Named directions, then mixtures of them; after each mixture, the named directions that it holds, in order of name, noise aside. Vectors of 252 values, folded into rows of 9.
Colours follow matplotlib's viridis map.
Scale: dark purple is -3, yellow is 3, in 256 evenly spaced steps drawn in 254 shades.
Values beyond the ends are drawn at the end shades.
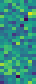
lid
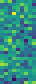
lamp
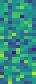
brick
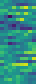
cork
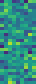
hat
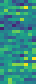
cork, hat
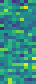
cork, hat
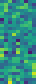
brick, hat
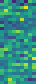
cork, hat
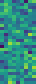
hat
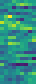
cork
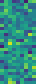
hat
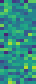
hat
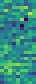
cork, lid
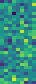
lamp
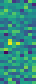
hat, lamp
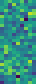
lid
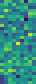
hat, lid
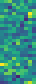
lamp, lid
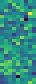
lid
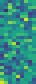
brick, lid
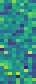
hat, lid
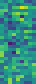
brick, cork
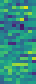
cork, lid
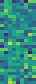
hat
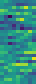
cork
